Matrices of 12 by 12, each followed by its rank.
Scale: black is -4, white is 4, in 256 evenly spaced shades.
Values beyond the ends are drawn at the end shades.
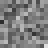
full rank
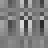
one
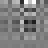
one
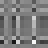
one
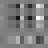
one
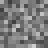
full rank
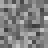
full rank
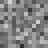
full rank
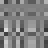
one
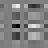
one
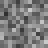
full rank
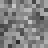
full rank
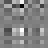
one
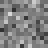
full rank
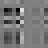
one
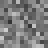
full rank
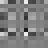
one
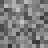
full rank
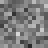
full rank
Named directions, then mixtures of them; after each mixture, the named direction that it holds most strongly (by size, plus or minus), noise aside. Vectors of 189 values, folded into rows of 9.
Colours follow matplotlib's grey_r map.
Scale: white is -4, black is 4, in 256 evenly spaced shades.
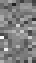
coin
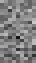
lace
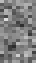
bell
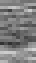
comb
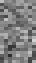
bell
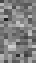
bell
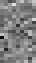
coin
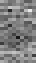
comb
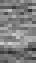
comb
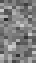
bell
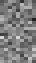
lace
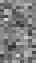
bell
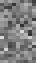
coin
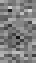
lace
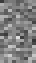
lace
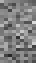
lace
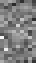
coin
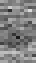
comb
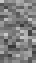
bell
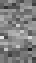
coin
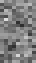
bell
